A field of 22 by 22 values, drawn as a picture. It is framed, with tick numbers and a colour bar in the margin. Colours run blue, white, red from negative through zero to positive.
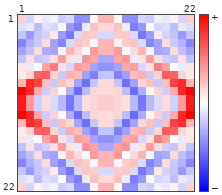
Mirror symmetry: left to right and top to bottom. Slope: none. Average level on the scale: 50%. Lone odd cells: none.
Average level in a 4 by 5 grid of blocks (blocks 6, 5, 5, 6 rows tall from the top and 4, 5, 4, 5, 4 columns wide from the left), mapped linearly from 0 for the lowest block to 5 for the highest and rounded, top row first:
01310 | 51115 | 51115 | 01310
